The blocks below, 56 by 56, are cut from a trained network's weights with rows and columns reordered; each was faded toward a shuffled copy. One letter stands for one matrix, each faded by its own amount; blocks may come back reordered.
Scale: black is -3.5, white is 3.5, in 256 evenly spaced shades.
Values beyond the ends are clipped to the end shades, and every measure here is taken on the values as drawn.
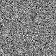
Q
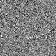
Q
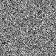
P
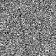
Q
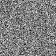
P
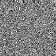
Q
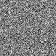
P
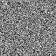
P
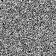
P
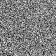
P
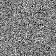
Q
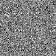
Q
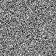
P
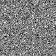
Q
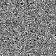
Q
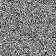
Q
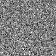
Q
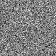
P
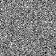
Q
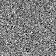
Q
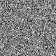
Q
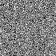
P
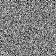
Q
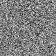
P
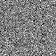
Q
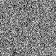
Q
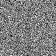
P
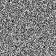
P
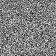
P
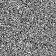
P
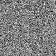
Q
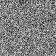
P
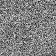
P
